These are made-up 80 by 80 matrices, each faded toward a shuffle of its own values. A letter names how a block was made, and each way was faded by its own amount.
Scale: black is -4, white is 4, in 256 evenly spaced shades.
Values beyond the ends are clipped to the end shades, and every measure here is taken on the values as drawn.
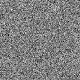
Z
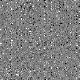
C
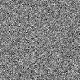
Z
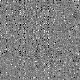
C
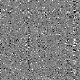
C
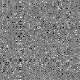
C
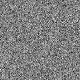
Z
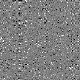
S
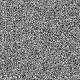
Z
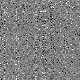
C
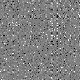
S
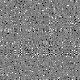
S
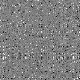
S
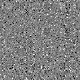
C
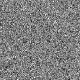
Z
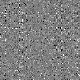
C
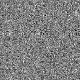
Z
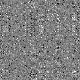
C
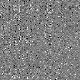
C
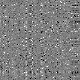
S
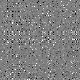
S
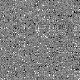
C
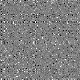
S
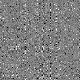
C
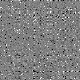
S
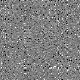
C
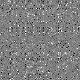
S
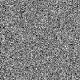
Z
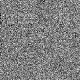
Z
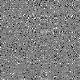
S
